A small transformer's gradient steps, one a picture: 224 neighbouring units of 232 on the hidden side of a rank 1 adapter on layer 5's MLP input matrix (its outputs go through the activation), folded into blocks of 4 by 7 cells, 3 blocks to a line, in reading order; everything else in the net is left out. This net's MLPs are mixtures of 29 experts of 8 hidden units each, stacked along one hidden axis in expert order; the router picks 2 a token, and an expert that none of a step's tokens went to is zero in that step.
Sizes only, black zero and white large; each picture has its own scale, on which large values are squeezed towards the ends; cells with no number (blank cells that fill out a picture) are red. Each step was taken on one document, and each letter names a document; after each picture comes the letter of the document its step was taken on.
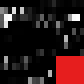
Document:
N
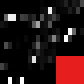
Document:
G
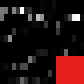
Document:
N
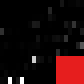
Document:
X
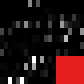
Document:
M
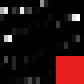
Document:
N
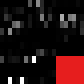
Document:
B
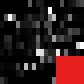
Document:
G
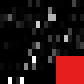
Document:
G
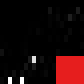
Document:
M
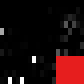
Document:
X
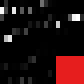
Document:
N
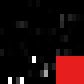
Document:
M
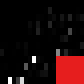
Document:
M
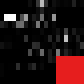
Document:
G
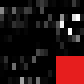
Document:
N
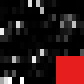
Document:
B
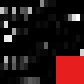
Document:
N
